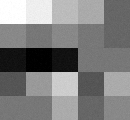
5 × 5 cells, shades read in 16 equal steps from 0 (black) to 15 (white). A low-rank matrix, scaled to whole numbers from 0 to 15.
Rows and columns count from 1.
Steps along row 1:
down down down down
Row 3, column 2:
0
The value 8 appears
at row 2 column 1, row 2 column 3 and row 5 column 5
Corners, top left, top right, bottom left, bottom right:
15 6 7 8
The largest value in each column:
15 14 12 10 10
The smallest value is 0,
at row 3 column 2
